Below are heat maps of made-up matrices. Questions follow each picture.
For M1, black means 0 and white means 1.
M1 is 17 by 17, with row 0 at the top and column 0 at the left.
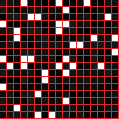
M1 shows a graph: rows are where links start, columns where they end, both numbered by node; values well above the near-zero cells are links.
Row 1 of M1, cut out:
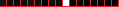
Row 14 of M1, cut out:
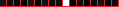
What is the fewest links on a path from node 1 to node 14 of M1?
2
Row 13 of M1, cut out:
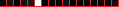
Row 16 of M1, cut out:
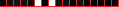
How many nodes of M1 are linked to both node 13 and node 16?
1
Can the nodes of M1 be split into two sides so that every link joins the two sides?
no
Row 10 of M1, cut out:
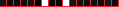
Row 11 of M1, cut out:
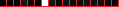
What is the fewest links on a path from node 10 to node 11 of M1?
2
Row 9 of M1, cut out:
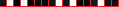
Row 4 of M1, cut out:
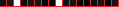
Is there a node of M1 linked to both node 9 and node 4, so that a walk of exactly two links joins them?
yes
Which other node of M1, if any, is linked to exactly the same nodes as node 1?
node 14
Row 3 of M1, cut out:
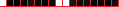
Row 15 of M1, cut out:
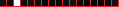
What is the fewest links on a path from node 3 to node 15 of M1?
4
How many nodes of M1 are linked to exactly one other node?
7
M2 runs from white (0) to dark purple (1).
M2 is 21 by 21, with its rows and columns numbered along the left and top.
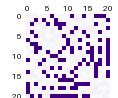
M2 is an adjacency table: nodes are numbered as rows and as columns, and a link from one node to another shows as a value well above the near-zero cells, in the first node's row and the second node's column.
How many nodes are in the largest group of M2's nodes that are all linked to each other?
4
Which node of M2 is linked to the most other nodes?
node 20
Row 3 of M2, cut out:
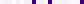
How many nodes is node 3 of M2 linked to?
3
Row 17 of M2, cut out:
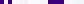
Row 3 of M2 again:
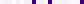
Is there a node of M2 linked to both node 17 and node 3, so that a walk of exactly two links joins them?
yes
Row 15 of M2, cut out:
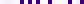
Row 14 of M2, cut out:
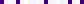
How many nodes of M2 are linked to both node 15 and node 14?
2
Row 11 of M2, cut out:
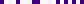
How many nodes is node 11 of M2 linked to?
8
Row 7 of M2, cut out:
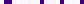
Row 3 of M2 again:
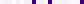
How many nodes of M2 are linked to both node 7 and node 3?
1
